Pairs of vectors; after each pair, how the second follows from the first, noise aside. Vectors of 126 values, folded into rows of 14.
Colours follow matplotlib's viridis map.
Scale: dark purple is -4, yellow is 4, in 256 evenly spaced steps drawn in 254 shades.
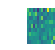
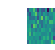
sign-scrambled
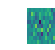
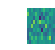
reversed
